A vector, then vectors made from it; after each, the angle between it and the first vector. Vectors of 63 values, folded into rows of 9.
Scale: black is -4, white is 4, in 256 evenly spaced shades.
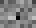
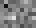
partly aligned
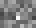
nearly opposite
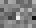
nearly opposite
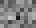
nearly parallel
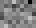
orthogonal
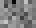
orthogonal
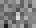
partly opposed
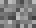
nearly opposite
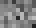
partly aligned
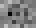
orthogonal
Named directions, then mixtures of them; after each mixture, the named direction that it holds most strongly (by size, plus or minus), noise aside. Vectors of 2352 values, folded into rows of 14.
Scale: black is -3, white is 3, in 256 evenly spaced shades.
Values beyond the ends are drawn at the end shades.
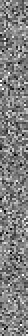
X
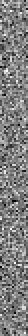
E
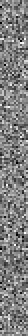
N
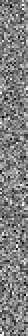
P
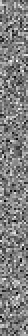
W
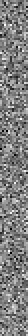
X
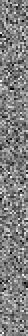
X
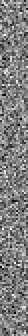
E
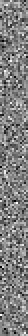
E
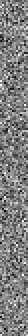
X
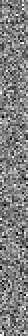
P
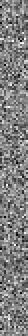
N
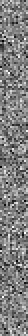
E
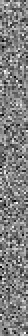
E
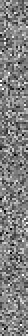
X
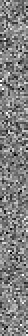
X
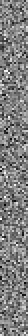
E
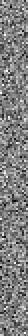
E
